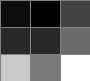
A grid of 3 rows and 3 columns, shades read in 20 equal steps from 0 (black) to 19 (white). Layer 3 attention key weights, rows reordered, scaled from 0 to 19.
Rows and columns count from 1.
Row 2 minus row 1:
2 3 3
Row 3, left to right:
15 9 19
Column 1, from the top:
1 3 15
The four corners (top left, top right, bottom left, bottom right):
1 5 15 19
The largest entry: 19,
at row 3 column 3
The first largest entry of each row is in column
3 3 3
